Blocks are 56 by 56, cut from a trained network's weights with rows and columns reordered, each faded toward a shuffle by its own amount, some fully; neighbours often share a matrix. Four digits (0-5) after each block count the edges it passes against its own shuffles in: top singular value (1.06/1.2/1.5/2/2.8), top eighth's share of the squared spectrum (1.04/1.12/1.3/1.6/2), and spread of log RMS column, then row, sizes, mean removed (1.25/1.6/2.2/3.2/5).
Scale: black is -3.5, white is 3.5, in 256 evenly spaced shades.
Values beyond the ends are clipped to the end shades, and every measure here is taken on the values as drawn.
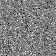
0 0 0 0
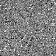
2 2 0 1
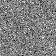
0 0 0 0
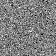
0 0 0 0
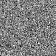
2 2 0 0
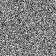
0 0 0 0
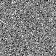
0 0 0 0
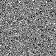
0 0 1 0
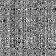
3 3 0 3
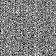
2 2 0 1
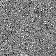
0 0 0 0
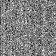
2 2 0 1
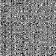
3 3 1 3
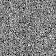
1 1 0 0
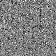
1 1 0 1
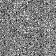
1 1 0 1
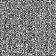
2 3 0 3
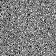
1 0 0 0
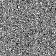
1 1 0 0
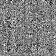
2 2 0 2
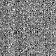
2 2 0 2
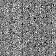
2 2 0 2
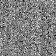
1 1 0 1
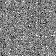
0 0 0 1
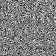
2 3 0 1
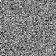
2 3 1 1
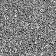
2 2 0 1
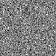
3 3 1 1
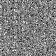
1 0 0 0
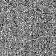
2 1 0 0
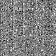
2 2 0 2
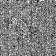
2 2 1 1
